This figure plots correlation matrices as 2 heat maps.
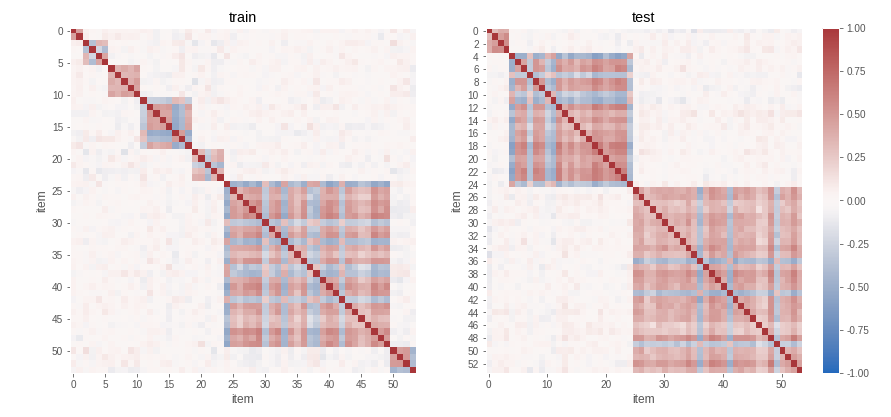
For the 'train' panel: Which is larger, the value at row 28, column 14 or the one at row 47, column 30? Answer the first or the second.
the first
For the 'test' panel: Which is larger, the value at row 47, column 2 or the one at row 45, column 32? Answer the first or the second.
the second
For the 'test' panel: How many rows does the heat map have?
54
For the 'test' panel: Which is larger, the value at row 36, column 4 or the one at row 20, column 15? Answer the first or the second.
the second
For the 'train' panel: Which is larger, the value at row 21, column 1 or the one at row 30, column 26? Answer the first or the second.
the first
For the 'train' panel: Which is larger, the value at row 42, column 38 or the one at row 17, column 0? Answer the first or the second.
the first
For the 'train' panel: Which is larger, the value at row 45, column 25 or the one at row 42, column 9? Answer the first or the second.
the first
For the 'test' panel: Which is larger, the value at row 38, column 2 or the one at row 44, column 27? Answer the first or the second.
the second
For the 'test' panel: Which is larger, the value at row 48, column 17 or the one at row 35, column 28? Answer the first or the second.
the second
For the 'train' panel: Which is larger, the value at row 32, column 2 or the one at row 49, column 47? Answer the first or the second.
the second
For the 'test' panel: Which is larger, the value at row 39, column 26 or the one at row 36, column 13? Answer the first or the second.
the first
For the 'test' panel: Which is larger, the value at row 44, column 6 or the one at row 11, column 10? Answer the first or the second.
the second
